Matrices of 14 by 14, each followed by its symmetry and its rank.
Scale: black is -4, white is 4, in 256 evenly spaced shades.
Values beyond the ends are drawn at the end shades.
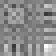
symmetric, rank two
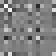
symmetric, rank two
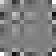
symmetric, rank one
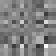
symmetric, rank two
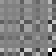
symmetric, rank one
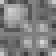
symmetric, rank two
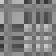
symmetric, rank one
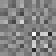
symmetric, rank two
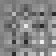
symmetric, rank two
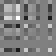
symmetric, rank one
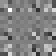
symmetric, rank two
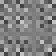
symmetric, rank two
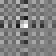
symmetric, rank one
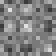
symmetric, rank three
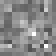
symmetric, rank three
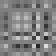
symmetric, rank one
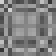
symmetric, rank two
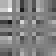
symmetric, rank one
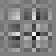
symmetric, rank one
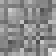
symmetric, rank three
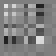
symmetric, rank one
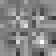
symmetric, rank three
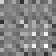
symmetric, rank two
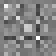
symmetric, rank three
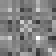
symmetric, rank three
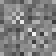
symmetric, rank three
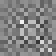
symmetric, rank three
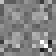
symmetric, rank three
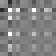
symmetric, rank one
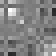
symmetric, rank three
